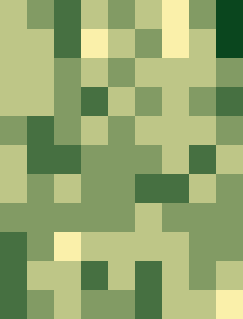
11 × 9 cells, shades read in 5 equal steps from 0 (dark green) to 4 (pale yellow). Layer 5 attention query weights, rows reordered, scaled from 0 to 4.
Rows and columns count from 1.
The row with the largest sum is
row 3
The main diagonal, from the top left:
3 3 2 1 2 2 1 2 2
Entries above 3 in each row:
1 2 0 0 0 0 0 0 1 0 1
